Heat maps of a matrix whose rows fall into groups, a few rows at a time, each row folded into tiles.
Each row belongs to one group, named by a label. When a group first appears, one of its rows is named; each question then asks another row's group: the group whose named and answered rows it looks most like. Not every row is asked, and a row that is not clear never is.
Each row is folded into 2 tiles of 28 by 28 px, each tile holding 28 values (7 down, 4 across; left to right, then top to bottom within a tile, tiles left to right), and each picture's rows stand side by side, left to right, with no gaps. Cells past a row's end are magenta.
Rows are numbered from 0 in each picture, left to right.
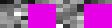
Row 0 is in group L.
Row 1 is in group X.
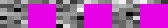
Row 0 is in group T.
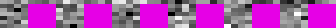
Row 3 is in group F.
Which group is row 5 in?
L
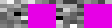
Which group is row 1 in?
F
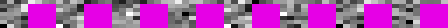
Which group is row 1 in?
X
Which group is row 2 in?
L
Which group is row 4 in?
X
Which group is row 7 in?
T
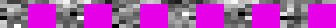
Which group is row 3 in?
L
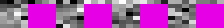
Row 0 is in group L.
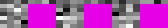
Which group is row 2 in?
F
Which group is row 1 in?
F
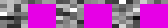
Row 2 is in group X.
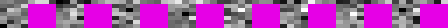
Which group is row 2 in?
T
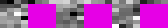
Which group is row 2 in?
X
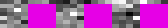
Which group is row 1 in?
L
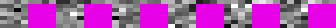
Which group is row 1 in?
L
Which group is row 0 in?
T
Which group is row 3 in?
X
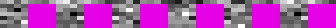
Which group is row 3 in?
L
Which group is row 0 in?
T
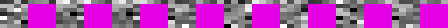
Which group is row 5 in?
X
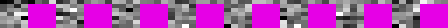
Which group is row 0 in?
L
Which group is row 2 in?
T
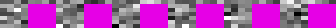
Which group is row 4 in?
F
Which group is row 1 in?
X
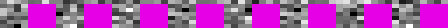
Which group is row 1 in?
F
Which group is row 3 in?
T
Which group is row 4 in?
X
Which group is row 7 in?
F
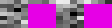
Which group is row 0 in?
T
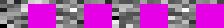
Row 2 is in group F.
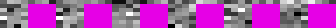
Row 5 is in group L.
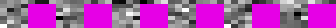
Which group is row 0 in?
X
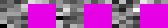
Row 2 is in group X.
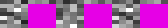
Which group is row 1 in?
F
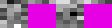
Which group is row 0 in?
F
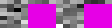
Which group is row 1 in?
X
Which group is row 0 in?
T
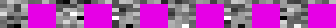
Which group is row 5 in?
F
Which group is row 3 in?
F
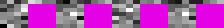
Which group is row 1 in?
L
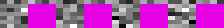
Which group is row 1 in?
F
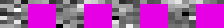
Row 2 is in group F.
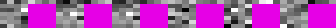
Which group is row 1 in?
L
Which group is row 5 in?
X
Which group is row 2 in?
L
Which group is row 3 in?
T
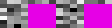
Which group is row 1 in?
T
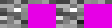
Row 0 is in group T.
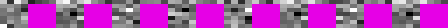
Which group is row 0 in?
X
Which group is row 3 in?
T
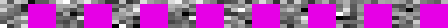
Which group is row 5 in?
X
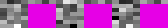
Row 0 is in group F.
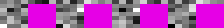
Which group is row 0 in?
X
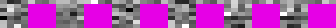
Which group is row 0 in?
F
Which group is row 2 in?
T
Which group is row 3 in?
F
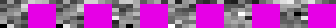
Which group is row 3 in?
X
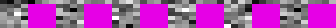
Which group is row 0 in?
L
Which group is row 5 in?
T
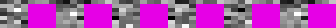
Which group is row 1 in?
L
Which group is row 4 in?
T
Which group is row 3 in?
F
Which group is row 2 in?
F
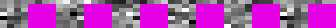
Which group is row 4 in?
X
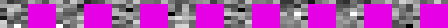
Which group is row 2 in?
T
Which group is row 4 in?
T
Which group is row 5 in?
L
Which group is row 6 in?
L
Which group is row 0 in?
F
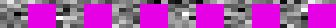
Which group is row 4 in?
T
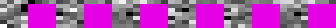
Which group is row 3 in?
T
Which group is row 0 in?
X
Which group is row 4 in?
F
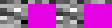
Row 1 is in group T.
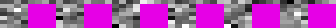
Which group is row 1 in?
F
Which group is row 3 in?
F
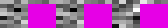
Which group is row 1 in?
T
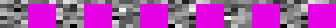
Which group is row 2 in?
F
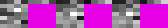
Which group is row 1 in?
L
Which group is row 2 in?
L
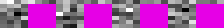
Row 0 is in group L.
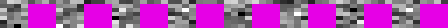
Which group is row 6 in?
T
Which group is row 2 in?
F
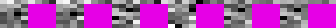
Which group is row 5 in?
T
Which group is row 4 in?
T
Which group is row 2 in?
T
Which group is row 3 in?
X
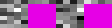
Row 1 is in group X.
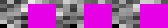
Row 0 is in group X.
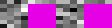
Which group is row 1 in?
T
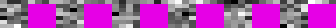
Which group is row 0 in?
F
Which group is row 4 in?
L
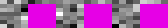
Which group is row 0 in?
X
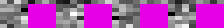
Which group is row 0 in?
X
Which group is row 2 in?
F
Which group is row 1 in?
L
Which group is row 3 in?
F
